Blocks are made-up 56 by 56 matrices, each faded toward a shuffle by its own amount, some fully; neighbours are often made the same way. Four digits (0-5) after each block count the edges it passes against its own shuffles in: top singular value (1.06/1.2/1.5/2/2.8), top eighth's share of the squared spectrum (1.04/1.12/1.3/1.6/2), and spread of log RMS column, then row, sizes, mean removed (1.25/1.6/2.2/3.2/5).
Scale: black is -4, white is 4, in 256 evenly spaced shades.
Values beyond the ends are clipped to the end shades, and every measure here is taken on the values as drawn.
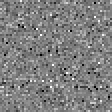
1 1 0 1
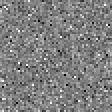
0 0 0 0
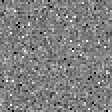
0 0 0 0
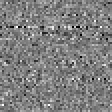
2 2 0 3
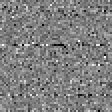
2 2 0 2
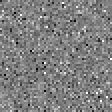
0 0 0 0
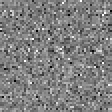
1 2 0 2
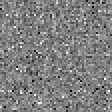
0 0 0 0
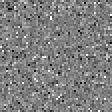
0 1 0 1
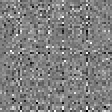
4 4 2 2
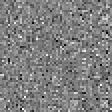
3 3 1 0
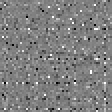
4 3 2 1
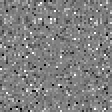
2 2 0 1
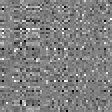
4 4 2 3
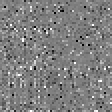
3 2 1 1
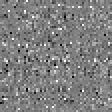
3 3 1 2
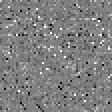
3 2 0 0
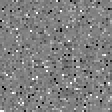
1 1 0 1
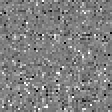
3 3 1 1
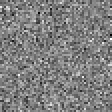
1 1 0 0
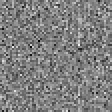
3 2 1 1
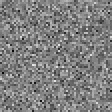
1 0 0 0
